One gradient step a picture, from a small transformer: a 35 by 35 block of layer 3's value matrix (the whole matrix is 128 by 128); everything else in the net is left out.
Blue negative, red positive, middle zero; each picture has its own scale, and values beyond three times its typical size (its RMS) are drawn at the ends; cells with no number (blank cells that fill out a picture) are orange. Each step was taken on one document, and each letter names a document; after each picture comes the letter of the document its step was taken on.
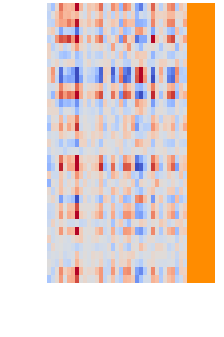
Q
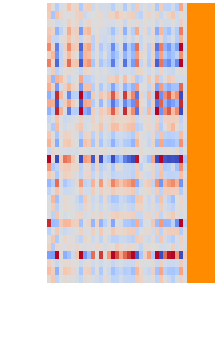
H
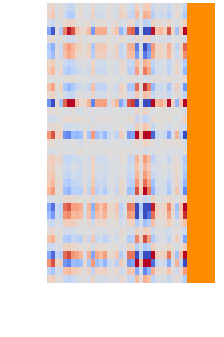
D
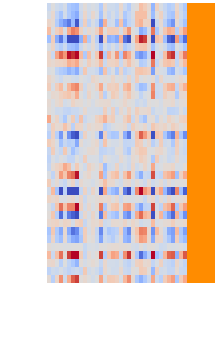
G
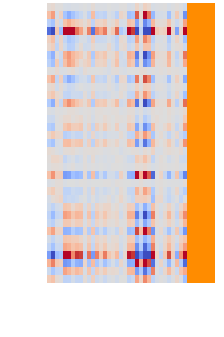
D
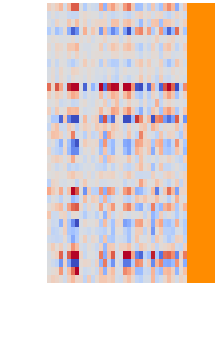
G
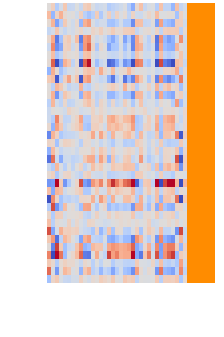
H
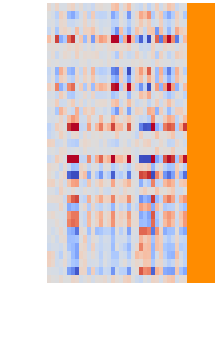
Q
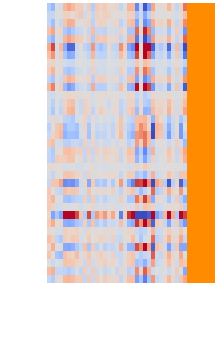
D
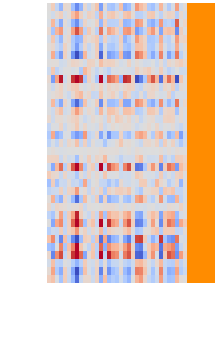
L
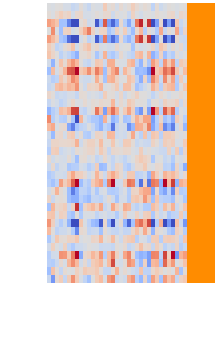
Q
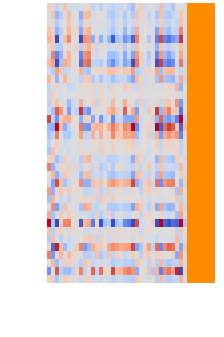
H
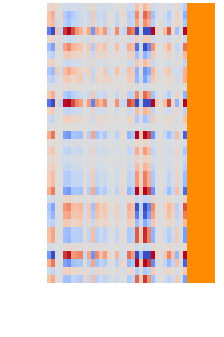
D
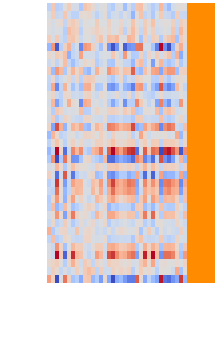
H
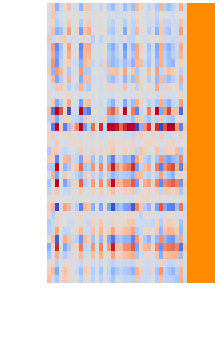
H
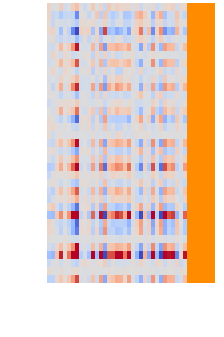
G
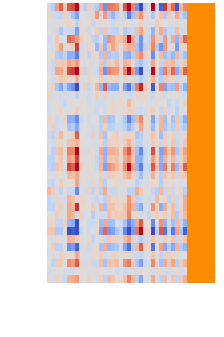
G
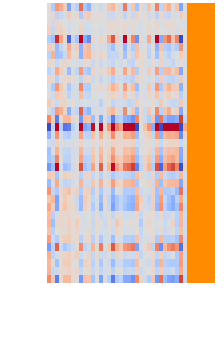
H
